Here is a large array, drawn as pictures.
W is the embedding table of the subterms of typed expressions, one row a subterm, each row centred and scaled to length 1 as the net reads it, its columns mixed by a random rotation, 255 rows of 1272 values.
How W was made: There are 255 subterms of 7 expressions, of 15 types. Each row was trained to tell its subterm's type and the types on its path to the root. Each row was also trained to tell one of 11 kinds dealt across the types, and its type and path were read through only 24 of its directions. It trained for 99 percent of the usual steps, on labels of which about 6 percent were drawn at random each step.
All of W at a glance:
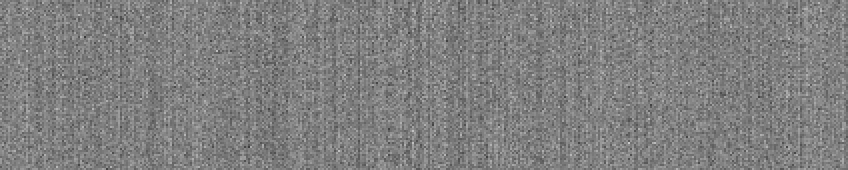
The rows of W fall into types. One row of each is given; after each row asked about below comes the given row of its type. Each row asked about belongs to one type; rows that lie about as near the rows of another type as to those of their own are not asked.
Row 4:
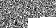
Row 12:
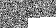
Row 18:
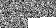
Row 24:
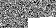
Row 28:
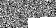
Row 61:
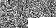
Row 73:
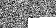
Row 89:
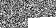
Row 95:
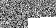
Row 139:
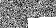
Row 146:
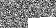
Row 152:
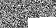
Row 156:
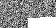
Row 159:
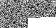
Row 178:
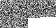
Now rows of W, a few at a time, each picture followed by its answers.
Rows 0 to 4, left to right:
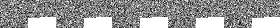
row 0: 152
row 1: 178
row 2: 4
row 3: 24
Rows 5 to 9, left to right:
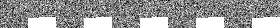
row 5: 4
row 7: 4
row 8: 89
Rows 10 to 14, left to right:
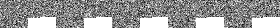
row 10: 178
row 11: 139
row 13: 146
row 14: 95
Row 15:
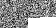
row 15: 61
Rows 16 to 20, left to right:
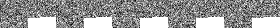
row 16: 73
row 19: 152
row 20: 152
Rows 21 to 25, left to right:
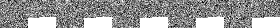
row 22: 146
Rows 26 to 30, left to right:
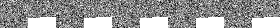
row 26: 146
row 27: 28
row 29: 18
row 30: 178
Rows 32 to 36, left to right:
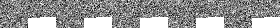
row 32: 18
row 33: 159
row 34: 146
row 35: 95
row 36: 146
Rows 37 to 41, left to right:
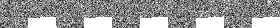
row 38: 139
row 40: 61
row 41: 61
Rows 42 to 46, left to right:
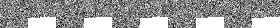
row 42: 18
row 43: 24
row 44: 61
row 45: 73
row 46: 139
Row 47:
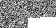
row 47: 73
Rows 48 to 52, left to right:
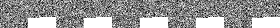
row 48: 73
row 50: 95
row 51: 12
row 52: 152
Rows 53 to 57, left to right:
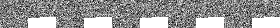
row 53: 18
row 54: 24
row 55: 12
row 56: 146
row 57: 95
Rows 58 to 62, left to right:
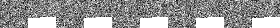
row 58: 61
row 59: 95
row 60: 61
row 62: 152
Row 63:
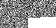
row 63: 61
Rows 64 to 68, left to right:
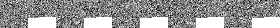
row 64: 24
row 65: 73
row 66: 73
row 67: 4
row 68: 61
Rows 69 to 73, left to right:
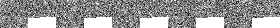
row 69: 61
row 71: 73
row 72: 28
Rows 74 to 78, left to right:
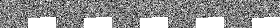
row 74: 95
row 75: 156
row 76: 178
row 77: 24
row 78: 178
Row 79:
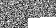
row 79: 95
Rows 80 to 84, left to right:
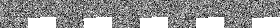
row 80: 61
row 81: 139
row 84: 152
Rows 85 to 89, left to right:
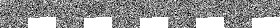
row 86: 73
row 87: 18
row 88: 28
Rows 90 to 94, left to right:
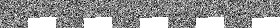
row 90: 178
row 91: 139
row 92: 146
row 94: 156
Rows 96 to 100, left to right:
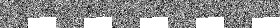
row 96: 95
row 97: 159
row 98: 28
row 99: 18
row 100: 4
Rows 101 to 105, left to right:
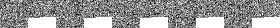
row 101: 12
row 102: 24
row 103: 24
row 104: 139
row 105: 24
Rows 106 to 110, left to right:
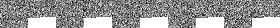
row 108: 28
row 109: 178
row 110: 146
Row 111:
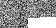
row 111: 24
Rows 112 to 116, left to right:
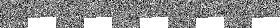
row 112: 95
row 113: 4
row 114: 139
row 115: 159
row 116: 24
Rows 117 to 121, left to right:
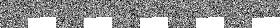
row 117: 18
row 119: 152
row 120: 152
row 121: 4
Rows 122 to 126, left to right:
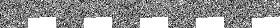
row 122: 73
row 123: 12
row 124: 24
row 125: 95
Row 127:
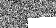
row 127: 139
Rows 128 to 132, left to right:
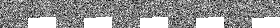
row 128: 12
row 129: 28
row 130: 61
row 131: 159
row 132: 146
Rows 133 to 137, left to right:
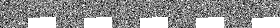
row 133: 4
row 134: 89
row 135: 18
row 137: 139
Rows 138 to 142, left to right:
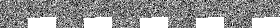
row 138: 73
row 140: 73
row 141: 24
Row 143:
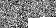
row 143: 4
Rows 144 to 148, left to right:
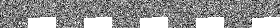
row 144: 146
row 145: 73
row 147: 178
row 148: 152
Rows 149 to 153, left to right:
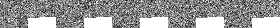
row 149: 139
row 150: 139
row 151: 156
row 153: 156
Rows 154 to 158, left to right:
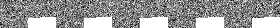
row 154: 12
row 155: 61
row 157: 95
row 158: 159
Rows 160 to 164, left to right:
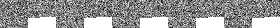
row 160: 178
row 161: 95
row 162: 89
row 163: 18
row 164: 159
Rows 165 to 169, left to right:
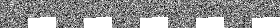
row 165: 139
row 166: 156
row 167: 152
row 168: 156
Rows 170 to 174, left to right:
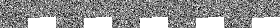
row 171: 24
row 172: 18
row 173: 89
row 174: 12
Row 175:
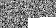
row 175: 178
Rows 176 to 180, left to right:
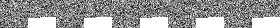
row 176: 146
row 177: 24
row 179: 24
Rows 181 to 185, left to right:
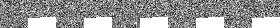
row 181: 156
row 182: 178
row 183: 159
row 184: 18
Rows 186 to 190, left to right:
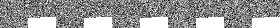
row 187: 178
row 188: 18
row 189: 18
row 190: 89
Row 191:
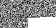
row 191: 146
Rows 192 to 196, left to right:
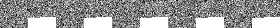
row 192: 73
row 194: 12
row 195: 61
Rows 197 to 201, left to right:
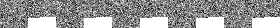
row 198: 89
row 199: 24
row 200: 73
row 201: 18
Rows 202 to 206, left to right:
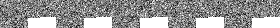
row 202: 95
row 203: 178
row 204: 139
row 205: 18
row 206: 156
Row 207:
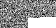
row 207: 12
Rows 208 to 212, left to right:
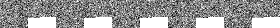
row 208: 152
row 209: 73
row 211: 61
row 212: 12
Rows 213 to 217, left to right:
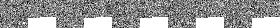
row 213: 146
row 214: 139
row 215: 4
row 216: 4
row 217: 4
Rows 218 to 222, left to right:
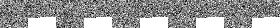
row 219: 89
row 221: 4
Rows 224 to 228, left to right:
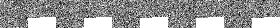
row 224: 139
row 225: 4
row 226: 178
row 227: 152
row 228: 156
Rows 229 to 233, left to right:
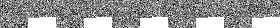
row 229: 73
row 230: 95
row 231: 18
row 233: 61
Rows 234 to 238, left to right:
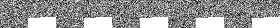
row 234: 61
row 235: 12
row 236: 139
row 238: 28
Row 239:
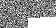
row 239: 18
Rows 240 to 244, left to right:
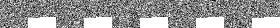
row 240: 12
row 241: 73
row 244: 4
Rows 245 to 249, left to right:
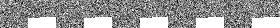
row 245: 146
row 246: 73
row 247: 18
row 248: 61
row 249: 4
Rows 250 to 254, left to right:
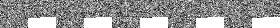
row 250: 95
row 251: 178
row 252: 61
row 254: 89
